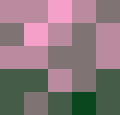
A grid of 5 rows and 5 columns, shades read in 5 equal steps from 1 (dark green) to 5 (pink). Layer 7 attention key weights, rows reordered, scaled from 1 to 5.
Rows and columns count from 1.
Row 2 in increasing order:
3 3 4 4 5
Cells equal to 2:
6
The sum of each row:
20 19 18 13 10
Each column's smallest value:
2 2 2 1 2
